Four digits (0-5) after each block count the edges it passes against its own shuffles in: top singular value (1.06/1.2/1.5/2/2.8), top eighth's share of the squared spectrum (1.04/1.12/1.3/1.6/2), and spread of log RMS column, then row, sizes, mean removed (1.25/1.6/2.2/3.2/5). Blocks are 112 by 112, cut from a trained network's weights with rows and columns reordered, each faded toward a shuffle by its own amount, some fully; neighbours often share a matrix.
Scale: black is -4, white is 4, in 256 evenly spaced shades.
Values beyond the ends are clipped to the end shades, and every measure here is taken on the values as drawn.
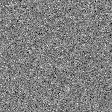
0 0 0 0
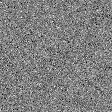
0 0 0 0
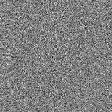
3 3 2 1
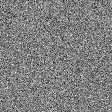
1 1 0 0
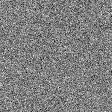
1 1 0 0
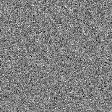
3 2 1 1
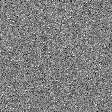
0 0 0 0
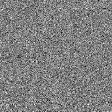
2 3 1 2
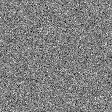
0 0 0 0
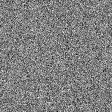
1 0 0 0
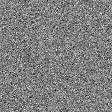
2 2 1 0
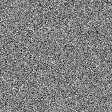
1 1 0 0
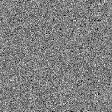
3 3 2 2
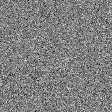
1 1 0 0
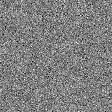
2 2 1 0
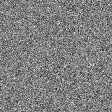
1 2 0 0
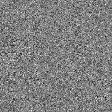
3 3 1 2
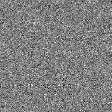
3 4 2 2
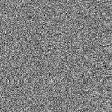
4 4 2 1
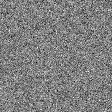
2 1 0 0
